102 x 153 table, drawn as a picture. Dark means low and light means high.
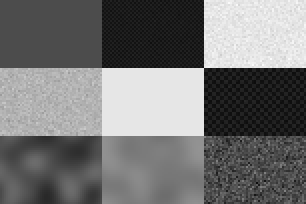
It is made of 3 by 3 panels. Panel 1,1: low, flat. Panel 1,2: very low, checkered, faint in contrast. Panel 1,3: very high, fine-grained, faint in contrast. Panel 2,1: high, fine-grained, faint in contrast. Panel 2,2: very high, flat. Panel 2,3: very low, checkered, faint in contrast. Panel 3,1: low, smooth. Panel 3,2: middling, smooth, faint in contrast. Panel 3,3: low, fine-grained.
